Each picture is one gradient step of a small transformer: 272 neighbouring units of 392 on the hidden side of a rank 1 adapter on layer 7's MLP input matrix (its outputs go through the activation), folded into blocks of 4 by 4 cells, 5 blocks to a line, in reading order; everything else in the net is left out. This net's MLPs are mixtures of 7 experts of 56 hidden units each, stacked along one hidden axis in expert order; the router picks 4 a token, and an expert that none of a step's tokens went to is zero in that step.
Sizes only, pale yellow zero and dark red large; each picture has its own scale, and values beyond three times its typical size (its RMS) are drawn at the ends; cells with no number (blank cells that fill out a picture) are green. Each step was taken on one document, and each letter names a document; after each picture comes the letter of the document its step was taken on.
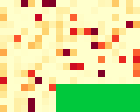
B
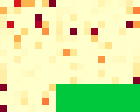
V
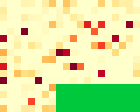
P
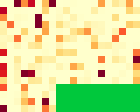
B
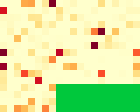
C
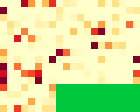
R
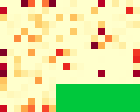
C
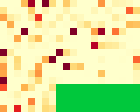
C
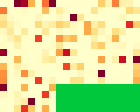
B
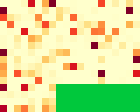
R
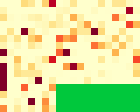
P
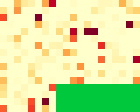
V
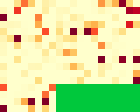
V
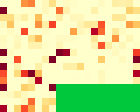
R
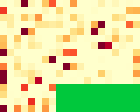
P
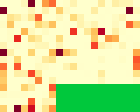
C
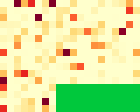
B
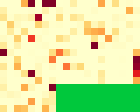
C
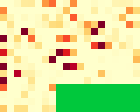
P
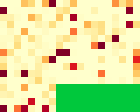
R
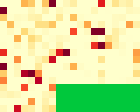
R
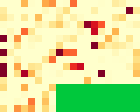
P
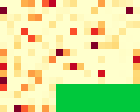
R
